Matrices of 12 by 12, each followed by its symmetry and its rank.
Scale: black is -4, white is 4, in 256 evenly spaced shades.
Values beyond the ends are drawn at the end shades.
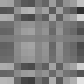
neither, rank one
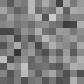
antisymmetric, full rank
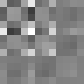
symmetric, rank two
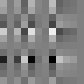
neither, rank one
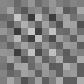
symmetric, rank two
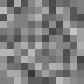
antisymmetric, full rank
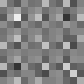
symmetric, rank two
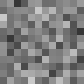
antisymmetric, full rank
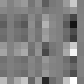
neither, rank one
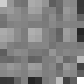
symmetric, rank two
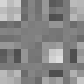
symmetric, rank two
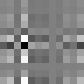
neither, rank one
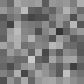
antisymmetric, full rank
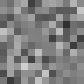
antisymmetric, full rank
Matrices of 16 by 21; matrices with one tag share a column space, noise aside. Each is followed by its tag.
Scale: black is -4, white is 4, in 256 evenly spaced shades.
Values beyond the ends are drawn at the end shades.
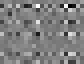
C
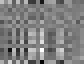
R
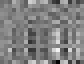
R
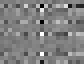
C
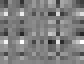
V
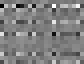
C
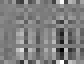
R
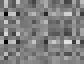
V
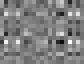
V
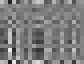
R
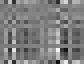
R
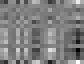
R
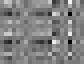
V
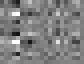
V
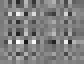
V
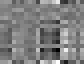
R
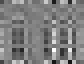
R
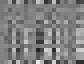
R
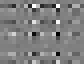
C
